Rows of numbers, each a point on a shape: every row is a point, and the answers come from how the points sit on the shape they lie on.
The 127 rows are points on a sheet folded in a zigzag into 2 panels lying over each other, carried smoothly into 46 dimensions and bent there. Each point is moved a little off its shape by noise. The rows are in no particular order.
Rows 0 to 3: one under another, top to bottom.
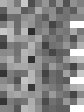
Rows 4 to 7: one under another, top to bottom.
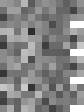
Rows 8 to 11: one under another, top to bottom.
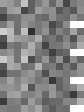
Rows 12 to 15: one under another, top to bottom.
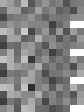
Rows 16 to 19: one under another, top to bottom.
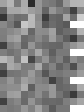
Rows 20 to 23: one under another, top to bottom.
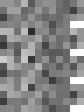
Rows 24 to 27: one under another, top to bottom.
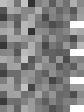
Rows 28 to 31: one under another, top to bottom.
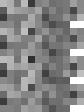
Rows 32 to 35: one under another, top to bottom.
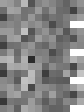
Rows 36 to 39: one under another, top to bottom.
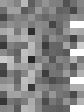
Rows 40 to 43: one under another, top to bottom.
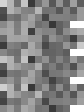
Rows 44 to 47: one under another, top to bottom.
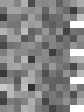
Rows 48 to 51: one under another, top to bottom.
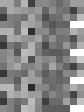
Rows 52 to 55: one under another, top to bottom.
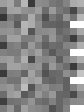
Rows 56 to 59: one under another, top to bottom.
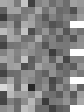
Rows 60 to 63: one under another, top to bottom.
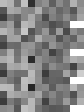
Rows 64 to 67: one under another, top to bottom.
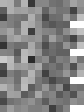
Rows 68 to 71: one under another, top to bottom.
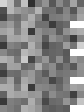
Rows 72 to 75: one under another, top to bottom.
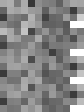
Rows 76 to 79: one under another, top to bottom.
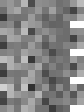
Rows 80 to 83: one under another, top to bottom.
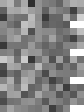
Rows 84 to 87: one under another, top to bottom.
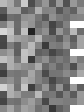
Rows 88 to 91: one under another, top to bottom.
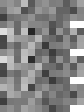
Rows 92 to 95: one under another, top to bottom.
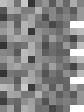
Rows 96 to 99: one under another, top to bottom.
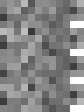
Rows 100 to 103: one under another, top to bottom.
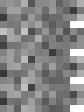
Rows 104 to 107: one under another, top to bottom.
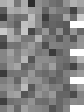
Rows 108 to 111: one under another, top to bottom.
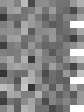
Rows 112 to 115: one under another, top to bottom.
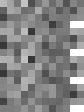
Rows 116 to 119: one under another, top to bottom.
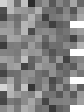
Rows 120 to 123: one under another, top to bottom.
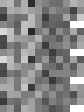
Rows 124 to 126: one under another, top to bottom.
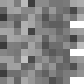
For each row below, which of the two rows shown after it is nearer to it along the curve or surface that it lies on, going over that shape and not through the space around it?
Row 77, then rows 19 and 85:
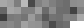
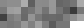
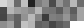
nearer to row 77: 19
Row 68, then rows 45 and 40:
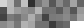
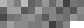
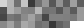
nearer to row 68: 40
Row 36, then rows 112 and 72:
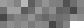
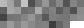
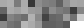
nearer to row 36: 112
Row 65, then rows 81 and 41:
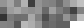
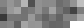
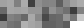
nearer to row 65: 81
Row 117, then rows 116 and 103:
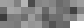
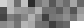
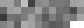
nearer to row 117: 116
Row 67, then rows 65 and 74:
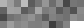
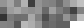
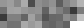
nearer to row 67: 74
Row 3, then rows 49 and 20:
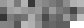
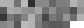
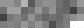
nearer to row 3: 49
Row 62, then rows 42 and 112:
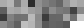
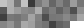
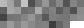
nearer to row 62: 42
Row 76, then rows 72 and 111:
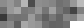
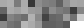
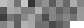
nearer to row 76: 111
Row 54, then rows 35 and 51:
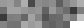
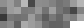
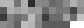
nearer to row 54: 51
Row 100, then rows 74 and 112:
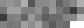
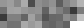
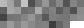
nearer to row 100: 74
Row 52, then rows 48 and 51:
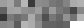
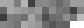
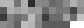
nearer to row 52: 51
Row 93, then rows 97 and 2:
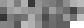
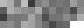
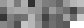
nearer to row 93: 2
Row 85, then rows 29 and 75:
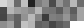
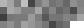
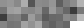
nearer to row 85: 29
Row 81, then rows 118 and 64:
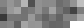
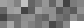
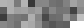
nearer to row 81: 118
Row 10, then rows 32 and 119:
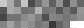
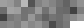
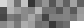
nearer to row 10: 119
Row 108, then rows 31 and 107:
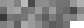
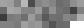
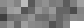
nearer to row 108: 107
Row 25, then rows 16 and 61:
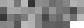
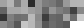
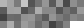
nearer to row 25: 16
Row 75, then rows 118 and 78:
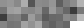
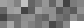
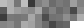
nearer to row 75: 78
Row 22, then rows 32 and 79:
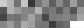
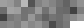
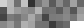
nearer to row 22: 79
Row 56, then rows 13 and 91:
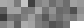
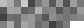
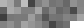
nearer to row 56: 13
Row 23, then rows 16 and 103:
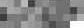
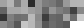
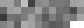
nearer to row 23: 16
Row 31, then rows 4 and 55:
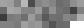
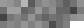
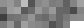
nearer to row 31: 4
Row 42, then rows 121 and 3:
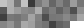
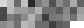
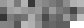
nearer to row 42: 121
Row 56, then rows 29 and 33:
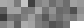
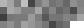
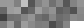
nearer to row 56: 33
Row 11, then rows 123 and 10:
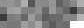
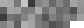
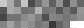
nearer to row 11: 10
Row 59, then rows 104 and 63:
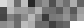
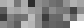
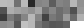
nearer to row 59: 63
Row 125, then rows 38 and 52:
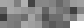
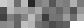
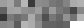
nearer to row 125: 38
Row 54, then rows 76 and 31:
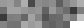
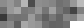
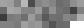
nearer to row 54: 31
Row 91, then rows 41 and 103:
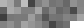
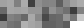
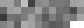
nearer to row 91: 41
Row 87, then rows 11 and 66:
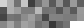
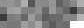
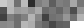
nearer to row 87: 66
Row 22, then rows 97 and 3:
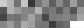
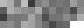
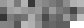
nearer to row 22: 97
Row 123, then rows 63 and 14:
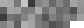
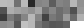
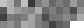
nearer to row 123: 63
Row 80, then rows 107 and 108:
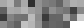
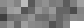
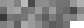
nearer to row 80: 108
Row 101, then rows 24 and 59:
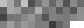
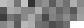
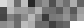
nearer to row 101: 59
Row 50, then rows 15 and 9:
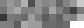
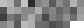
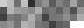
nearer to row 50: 15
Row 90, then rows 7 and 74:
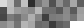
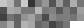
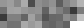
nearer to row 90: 7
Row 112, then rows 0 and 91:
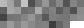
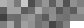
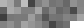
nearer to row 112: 91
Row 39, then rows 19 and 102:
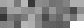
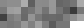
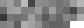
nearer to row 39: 102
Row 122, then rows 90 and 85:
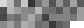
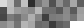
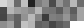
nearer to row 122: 90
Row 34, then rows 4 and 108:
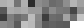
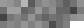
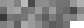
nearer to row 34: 108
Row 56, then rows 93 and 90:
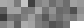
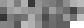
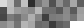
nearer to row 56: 93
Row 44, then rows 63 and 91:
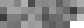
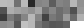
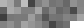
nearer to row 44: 91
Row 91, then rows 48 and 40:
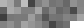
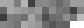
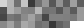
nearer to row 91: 48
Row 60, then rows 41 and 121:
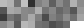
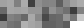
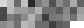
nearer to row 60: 121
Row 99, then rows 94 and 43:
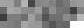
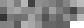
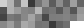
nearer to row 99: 43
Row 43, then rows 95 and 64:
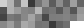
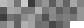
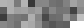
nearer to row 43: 64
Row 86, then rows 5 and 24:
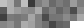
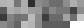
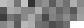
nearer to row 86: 5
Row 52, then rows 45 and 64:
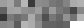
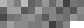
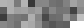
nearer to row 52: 64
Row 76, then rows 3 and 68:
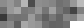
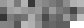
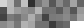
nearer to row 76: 3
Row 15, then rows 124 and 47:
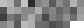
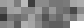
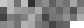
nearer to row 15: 124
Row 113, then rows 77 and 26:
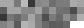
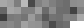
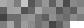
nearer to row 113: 26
